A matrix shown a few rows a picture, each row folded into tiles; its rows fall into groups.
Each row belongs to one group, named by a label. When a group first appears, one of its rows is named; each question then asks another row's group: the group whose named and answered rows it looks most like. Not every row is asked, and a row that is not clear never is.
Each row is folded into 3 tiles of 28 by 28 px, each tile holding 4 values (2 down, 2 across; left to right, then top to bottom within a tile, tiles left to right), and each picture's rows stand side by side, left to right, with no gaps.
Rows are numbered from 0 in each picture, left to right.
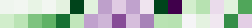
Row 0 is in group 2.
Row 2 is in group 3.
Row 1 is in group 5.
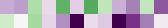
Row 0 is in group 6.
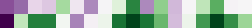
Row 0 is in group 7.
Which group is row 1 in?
2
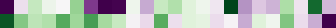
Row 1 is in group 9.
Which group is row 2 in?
6
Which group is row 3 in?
6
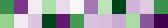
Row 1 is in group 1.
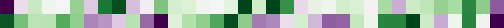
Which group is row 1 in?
1
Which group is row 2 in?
2
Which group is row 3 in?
1
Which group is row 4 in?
2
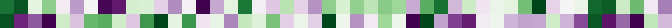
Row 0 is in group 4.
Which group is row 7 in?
4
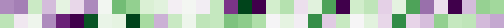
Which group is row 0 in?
6
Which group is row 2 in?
2
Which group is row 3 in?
3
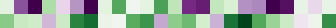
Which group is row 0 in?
9
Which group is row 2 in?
9
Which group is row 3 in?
9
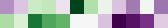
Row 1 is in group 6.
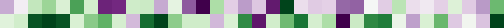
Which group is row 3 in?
7
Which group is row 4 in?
7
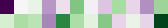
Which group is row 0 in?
3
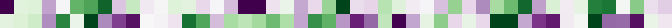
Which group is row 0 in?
3
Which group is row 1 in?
4
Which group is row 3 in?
3
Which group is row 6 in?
4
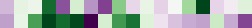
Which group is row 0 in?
2
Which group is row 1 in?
7
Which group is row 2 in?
1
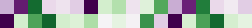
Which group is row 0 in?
7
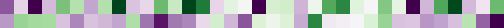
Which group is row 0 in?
7
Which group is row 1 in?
1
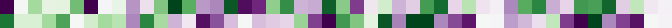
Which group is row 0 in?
3
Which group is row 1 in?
3
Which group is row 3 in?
1
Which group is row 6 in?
1
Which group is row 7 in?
4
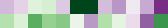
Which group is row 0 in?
2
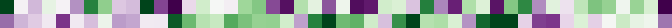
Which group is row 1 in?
6
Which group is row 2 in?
3
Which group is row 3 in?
9
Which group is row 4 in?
9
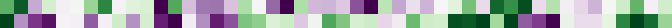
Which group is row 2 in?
5
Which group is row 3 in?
9
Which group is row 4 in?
9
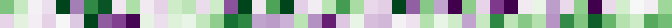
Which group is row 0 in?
6
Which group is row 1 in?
4
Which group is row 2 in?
2
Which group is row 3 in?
1
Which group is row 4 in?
6
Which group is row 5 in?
9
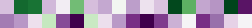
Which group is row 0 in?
1
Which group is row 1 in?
6
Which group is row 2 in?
6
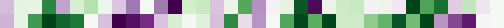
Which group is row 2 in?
3
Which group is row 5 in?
4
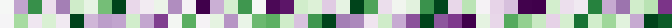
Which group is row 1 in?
1
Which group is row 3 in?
9
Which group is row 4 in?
1
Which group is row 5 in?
4
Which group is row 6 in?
9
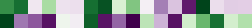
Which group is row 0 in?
4
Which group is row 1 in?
4
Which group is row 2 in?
7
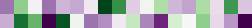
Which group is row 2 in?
6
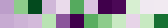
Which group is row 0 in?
1
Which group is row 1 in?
9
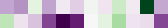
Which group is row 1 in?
6
